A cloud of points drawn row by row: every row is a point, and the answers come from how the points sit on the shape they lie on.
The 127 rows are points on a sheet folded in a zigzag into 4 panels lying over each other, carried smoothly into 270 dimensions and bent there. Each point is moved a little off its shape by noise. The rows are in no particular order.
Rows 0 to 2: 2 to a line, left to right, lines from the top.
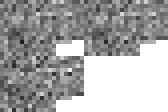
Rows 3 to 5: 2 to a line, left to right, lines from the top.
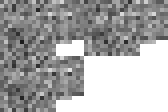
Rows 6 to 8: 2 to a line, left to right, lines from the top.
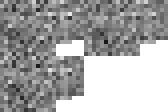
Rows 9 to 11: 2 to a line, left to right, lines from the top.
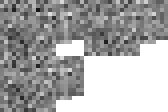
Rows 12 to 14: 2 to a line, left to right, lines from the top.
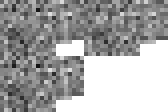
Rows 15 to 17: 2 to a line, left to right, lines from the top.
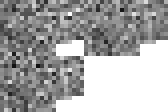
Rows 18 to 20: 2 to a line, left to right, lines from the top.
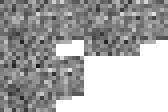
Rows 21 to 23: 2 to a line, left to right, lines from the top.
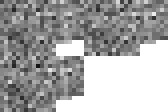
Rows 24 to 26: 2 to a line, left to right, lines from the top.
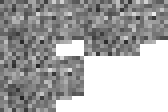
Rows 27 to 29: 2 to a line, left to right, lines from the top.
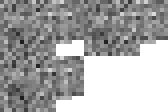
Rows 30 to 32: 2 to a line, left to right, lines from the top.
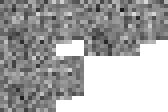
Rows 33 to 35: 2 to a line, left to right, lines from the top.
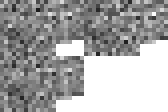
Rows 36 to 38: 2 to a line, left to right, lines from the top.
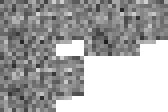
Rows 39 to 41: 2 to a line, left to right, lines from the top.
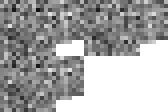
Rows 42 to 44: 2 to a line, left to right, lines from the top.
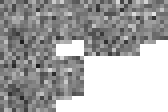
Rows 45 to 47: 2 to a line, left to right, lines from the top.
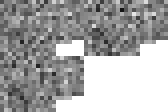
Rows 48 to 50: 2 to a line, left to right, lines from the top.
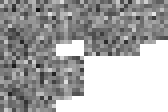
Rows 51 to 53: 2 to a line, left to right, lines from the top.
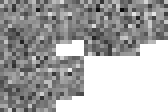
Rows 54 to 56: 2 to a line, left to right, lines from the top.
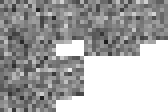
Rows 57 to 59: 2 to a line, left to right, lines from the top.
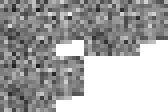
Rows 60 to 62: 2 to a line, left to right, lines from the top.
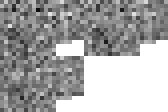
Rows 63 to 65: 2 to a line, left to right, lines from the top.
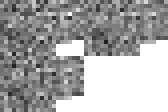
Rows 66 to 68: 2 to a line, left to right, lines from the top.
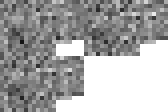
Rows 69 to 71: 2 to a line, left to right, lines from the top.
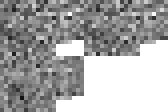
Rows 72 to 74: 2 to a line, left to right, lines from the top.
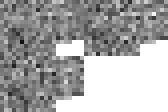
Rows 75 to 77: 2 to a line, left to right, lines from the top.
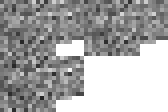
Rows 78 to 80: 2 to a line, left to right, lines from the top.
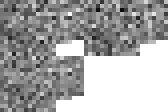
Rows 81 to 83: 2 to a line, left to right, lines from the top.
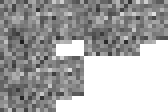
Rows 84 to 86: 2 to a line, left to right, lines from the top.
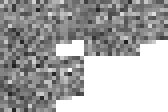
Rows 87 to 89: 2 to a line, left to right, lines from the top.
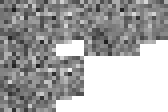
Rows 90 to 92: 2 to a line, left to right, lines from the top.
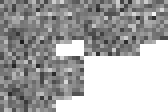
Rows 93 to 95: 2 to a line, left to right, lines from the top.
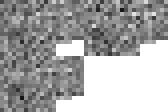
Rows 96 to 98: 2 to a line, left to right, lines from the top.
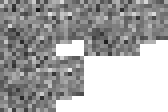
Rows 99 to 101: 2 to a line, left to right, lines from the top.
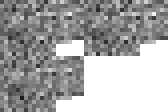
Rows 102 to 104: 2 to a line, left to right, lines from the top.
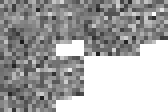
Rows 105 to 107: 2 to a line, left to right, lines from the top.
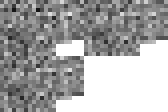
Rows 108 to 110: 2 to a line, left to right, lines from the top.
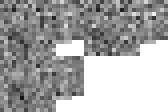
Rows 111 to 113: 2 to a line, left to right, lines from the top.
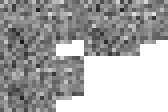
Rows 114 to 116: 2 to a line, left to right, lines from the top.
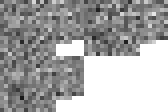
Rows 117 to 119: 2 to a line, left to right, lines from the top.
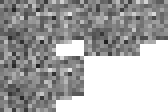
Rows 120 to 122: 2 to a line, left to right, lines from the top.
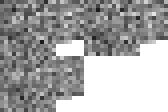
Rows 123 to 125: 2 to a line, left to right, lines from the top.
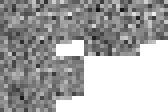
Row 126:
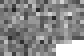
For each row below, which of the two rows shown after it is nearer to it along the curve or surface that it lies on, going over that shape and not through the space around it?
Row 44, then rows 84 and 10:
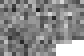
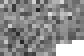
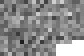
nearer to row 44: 10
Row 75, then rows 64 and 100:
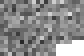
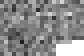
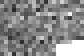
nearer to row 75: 100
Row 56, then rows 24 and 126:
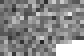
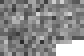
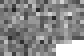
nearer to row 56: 126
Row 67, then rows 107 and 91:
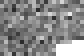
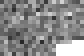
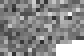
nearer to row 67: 91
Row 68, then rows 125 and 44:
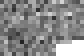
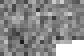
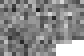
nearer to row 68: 44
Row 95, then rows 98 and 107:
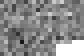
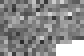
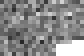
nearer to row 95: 107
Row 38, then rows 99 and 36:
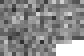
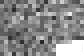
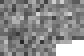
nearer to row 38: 36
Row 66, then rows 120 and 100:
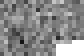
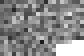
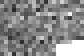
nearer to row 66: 120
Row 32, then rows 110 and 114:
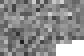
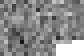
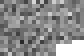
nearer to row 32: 114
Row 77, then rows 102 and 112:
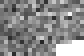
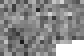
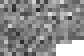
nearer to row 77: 112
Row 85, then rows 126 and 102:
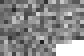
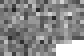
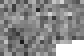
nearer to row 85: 126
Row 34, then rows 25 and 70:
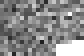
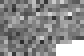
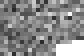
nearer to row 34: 25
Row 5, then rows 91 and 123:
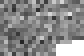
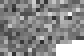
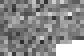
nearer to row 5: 123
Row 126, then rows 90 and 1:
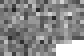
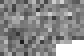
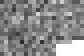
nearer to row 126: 90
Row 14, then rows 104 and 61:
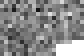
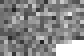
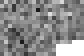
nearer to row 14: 61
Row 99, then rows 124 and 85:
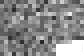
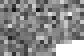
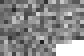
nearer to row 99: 85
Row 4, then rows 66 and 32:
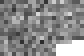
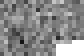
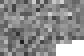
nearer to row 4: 66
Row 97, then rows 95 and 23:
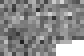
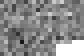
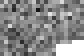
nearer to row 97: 95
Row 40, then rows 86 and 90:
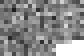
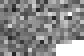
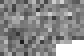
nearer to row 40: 90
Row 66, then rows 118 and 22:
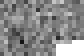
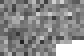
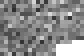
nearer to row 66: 118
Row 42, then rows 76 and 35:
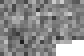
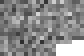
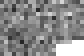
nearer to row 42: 76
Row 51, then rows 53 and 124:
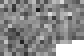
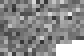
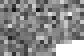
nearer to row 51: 124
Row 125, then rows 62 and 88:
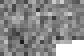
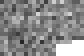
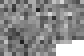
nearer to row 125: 62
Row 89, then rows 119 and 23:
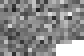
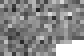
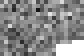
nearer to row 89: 23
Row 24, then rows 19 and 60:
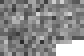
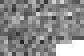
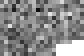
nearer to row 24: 19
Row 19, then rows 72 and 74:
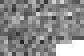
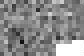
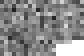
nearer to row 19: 72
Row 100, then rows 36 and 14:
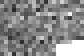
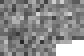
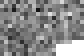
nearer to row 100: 14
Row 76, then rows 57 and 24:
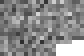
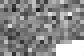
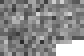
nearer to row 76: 24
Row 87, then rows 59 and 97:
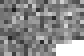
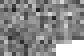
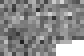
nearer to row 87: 59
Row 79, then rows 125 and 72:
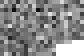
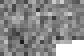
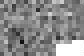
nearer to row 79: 72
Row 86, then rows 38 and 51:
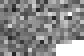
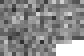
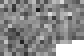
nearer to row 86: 51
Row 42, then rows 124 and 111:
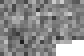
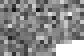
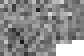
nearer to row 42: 111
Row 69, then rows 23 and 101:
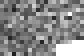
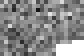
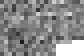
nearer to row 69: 23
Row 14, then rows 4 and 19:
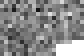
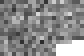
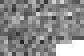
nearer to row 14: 19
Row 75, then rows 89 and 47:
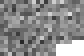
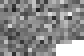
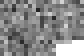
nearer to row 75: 89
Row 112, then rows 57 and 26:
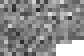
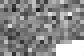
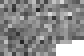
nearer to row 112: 57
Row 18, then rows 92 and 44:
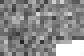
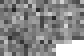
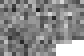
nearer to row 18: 92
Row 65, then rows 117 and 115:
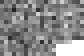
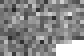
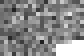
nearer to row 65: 115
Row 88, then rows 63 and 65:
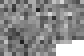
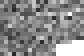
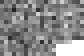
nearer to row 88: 65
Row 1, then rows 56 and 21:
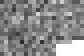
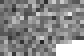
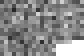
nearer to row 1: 21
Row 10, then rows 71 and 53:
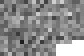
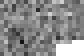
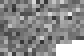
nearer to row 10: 71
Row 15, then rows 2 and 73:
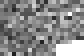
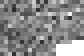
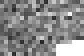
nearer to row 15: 2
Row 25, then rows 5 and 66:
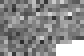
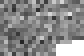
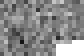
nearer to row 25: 5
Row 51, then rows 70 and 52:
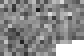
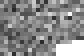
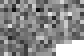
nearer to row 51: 52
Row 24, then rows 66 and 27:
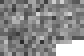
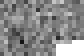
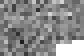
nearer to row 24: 66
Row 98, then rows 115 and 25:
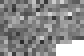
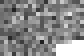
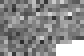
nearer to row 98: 25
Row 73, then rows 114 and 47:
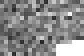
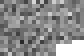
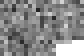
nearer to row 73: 114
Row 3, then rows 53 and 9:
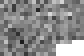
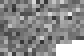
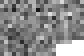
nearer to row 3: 9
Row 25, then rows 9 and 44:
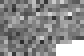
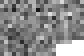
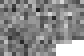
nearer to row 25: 9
